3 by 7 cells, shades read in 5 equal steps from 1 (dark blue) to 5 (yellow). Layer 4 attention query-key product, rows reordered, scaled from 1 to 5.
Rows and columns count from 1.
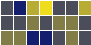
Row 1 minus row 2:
0 -1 1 3 -1 -1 2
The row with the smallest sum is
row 3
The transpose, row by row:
2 2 3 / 1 2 3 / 4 3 1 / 5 2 1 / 2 3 2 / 2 3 3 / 4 2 2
